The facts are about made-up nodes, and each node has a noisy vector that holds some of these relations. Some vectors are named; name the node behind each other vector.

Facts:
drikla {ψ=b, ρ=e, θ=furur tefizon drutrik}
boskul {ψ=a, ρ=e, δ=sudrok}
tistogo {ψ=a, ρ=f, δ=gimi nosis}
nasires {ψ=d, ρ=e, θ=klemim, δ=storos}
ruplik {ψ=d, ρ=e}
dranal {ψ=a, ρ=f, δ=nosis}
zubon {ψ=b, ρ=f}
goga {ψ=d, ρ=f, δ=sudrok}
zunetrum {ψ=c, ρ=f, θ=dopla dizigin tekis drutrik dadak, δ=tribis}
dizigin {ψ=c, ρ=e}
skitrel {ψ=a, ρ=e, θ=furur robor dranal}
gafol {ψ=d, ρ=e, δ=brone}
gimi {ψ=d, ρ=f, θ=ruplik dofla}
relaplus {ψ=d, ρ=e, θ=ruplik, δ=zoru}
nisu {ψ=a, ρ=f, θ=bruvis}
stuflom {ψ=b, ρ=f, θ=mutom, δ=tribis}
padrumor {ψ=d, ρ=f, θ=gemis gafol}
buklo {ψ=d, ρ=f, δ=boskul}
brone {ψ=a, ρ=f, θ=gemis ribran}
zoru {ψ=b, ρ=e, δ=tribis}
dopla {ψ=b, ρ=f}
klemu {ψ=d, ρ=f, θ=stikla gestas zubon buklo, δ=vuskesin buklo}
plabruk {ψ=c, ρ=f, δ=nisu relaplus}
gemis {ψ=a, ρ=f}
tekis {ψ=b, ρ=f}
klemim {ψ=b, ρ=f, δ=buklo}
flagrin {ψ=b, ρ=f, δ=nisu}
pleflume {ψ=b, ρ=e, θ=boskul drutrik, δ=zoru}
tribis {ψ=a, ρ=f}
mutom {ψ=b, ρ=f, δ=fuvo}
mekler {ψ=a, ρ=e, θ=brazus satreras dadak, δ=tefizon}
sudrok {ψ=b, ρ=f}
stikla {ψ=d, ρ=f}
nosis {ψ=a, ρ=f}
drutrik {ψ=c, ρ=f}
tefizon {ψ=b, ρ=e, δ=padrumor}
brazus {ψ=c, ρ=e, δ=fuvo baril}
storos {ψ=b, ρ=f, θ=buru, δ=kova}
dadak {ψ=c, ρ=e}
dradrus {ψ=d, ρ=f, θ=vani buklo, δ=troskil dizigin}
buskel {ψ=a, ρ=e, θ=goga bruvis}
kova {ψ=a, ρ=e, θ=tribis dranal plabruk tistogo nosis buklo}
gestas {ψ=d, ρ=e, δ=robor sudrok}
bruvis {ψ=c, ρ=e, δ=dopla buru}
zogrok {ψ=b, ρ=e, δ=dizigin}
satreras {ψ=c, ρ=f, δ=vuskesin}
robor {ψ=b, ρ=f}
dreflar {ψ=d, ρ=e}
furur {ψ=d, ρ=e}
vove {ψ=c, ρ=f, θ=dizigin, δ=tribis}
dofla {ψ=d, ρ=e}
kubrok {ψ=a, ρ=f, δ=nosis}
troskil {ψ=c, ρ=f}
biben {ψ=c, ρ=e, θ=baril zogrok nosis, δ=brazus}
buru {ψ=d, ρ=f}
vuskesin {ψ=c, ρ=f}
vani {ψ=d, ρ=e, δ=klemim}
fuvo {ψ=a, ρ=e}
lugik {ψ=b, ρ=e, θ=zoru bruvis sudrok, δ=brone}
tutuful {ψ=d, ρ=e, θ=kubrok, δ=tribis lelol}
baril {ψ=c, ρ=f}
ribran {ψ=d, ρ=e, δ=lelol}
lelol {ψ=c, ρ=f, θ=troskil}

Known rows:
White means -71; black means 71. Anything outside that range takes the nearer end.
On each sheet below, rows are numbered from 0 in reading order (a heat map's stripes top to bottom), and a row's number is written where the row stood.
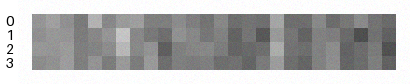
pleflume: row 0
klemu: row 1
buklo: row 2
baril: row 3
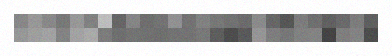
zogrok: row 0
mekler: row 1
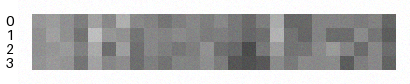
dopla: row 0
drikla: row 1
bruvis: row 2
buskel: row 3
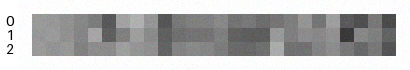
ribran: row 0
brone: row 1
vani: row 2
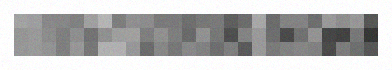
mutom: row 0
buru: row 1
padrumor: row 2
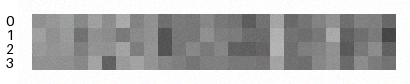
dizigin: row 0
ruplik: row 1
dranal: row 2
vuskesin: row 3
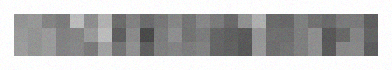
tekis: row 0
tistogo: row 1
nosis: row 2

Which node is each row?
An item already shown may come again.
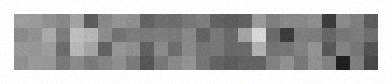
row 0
brone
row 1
troskil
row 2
relaplus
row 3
goga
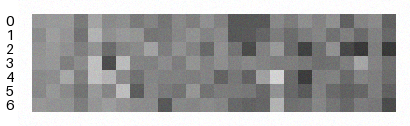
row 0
buskel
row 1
lugik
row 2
buru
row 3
klemim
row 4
troskil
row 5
zogrok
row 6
furur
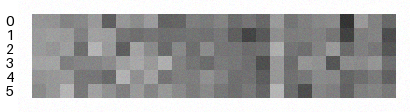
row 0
gemis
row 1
mekler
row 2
relaplus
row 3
stuflom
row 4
dreflar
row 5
lelol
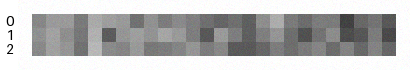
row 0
biben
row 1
storos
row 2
lugik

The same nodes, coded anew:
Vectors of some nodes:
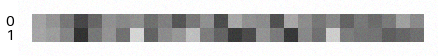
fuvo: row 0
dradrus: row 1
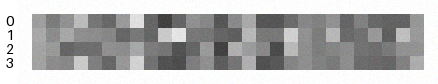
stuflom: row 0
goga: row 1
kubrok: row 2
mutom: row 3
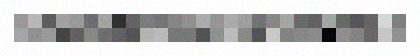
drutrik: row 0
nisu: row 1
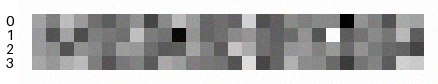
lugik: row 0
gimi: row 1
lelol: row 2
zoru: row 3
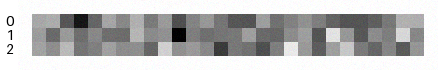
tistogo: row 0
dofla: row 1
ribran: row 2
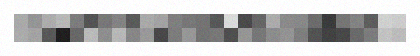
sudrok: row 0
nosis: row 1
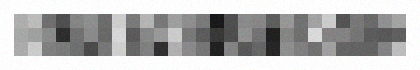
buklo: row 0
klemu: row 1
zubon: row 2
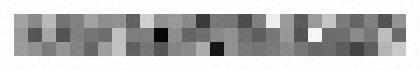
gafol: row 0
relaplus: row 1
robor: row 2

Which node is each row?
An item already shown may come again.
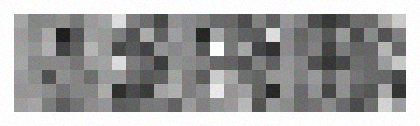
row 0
zogrok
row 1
brone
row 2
mekler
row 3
zogrok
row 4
lelol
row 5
zunetrum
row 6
boskul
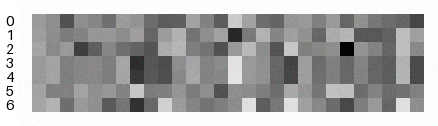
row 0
lelol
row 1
furur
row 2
buskel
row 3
vove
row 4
vove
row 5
buru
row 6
bruvis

